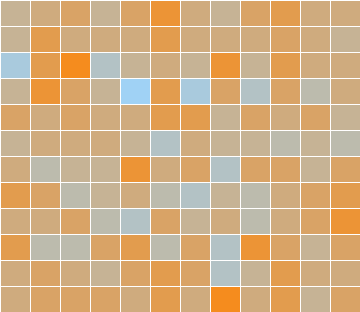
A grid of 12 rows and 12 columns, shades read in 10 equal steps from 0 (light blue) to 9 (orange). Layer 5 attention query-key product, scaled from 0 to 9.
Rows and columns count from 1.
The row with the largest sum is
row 12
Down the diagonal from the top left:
4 7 9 4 5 2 6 4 3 6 5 6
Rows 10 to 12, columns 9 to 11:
8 6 4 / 4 7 5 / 5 7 4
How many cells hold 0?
1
